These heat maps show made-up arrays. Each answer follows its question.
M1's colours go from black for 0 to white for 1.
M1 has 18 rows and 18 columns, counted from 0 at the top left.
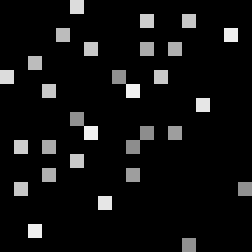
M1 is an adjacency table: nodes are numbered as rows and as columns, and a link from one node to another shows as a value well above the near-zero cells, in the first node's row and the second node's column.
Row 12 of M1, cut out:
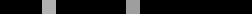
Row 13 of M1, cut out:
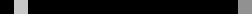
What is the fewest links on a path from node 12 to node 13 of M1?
4
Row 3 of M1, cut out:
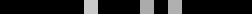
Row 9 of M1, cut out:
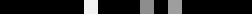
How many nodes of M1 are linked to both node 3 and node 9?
3
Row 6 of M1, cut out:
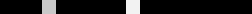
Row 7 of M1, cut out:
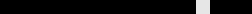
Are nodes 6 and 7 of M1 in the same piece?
no
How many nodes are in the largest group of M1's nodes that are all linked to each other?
2
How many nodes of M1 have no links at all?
1
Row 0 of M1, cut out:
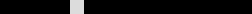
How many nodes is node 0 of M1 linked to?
1
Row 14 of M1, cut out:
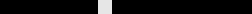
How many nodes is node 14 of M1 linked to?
1
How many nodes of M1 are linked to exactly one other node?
8
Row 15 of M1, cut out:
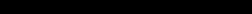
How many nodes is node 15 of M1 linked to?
0
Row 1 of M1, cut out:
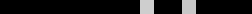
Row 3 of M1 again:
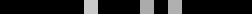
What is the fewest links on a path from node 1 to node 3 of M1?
2
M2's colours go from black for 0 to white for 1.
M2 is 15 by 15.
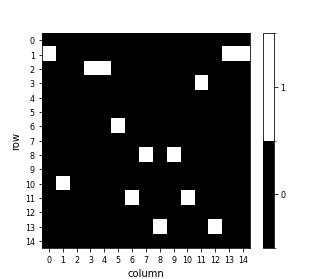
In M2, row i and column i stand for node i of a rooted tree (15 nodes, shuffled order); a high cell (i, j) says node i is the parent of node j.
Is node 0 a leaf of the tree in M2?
yes
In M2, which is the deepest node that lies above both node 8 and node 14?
1
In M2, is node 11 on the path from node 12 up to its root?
yes
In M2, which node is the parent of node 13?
1
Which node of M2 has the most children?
1
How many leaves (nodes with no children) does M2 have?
7
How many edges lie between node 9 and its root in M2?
7
